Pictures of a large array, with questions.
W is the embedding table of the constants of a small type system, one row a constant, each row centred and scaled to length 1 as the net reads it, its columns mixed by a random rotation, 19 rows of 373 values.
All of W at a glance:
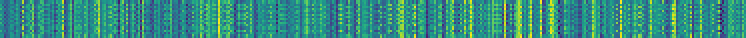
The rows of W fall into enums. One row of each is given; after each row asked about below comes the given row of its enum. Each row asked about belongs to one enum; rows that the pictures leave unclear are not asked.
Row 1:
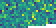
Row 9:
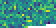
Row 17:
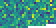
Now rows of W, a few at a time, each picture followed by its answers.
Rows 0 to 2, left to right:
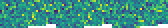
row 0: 1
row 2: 9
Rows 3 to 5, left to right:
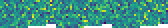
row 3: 17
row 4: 9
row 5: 1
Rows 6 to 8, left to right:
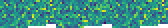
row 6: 17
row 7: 9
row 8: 17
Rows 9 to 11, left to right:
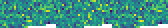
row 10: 1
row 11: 9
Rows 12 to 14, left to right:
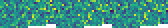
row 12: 17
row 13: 1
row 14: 1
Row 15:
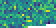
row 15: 9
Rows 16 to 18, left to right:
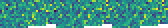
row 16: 1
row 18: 17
